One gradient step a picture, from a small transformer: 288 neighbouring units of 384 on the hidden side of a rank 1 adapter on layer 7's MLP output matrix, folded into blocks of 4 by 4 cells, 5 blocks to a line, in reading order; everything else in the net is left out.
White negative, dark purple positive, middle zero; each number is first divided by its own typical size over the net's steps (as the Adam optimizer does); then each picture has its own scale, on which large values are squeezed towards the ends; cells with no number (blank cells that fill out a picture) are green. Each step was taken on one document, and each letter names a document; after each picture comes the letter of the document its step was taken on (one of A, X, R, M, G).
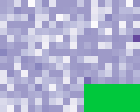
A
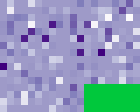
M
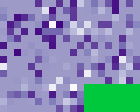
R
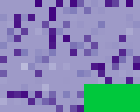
R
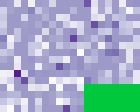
A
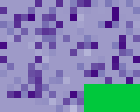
R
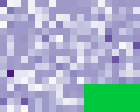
A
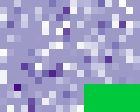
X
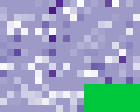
R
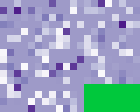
X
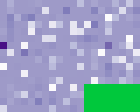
M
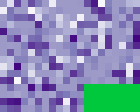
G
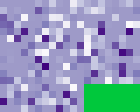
X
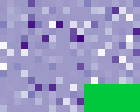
M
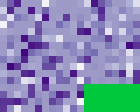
G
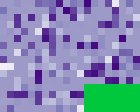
R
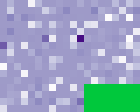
M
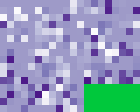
X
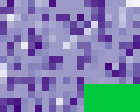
G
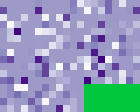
X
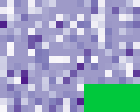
G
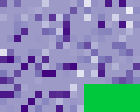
X
